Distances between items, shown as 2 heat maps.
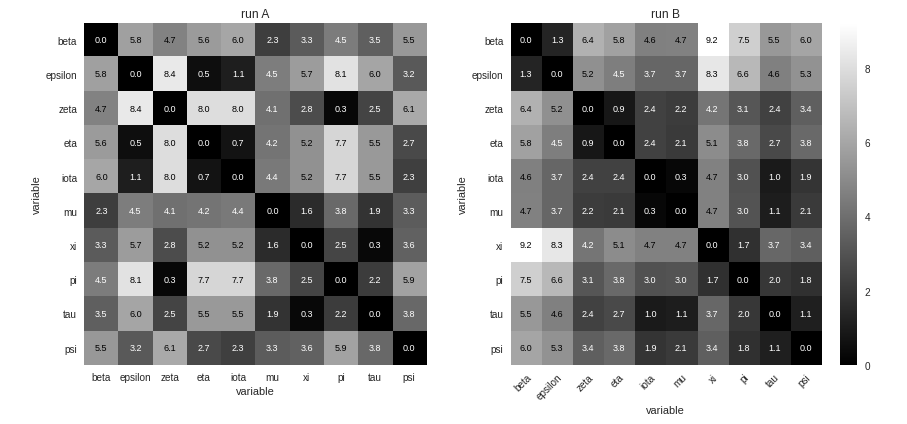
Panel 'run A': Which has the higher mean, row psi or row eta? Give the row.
eta
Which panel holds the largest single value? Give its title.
run B
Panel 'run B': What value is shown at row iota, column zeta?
2.4
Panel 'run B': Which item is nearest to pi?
xi
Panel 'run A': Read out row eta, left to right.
5.6 0.5 8.0 0.0 0.7 4.2 5.2 7.7 5.5 2.7
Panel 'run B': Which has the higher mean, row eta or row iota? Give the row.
eta
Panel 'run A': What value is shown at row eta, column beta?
5.6
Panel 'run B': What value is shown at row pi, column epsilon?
6.6
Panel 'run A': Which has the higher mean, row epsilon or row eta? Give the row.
epsilon
